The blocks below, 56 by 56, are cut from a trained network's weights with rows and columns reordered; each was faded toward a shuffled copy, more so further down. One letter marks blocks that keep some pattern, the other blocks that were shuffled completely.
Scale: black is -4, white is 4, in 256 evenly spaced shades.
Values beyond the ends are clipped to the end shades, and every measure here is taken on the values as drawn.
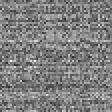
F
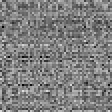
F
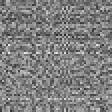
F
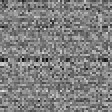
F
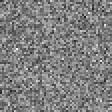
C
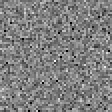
C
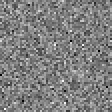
C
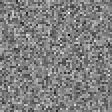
C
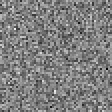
C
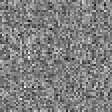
F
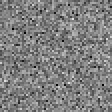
C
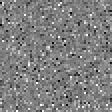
C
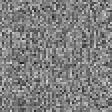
F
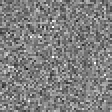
C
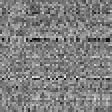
F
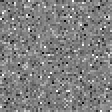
C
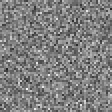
C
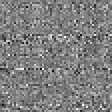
F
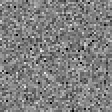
C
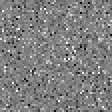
C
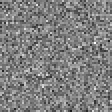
C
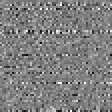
F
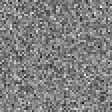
C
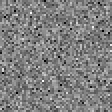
C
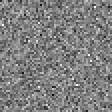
C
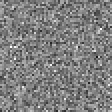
C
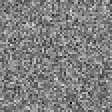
C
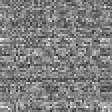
F
